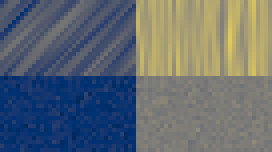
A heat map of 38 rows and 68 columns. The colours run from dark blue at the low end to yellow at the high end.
The table splits into 2 rows of 2 panels. Panel 1,1: low, slanting up to the right. Panel 1,2: high, streaked downward. Panel 2,1: very low, fine-grained, faint in contrast. Panel 2,2: middling, fine-grained, faint in contrast.
